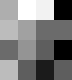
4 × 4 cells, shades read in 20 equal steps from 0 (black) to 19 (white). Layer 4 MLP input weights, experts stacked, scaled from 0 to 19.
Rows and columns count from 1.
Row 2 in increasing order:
8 8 12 14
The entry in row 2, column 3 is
8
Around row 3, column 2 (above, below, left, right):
12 7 8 7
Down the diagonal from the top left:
13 12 7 7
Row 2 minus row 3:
6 1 1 8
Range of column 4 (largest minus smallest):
8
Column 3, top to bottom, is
18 8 7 2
